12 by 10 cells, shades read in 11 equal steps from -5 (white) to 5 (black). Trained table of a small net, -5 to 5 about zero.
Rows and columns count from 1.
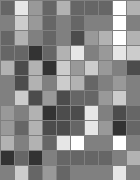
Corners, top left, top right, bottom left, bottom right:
1 -2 0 0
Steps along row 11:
down up down up same same same down down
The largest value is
3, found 6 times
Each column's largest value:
3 2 3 3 2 2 1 1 3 2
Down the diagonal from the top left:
1 -3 0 1 -3 -2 1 0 3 0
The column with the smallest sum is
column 9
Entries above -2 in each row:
6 8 6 6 6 7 8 8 8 5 9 8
